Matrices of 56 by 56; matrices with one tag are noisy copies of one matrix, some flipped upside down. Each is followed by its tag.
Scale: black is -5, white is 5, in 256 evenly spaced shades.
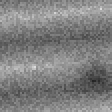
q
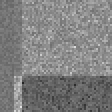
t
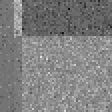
t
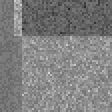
t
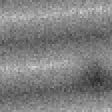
q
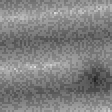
q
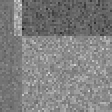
t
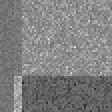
t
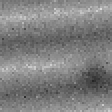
q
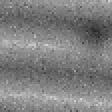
q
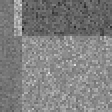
t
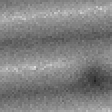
q
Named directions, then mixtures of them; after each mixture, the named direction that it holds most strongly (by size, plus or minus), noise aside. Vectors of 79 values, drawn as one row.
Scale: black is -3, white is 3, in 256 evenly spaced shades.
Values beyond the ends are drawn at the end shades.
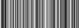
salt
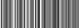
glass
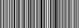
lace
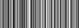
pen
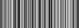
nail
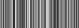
pen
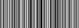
lace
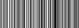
lace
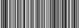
salt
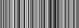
lace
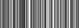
pen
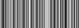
salt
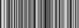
salt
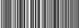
glass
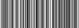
nail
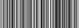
nail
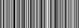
lace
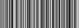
nail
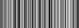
nail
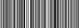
pen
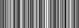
lace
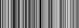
glass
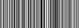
lace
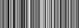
pen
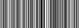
lace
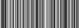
salt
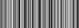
nail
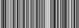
salt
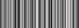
nail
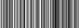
glass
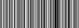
lace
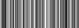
salt
